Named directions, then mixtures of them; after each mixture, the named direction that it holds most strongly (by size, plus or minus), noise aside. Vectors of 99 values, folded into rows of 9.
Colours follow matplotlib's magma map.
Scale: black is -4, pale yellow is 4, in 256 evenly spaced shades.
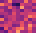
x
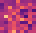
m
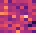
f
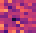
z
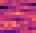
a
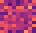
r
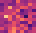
m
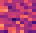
z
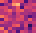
x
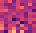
z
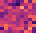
r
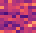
f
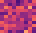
r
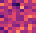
x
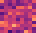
r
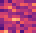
z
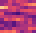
a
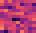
z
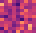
x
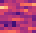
a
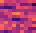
a
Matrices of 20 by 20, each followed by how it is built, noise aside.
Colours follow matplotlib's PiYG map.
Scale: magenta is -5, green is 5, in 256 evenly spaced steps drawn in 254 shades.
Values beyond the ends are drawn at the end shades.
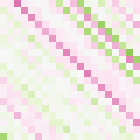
Toeplitz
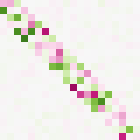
banded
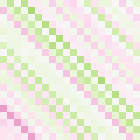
Toeplitz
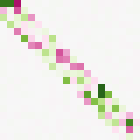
banded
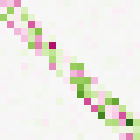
banded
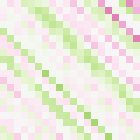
Toeplitz
